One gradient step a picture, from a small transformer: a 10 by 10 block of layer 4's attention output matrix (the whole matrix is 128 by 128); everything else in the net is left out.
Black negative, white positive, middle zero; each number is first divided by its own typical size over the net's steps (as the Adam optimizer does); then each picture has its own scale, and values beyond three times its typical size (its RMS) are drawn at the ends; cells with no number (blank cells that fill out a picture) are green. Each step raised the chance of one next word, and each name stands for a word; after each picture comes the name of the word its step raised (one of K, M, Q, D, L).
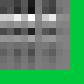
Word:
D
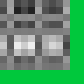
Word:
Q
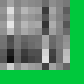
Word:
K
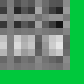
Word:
Q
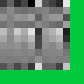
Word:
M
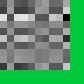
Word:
D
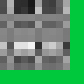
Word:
Q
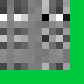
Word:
D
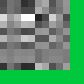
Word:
D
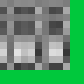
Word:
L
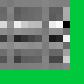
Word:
K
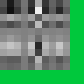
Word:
Q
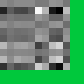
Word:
L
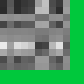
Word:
Q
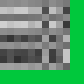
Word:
K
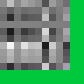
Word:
L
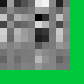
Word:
M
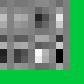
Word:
K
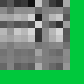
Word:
M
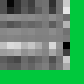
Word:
Q
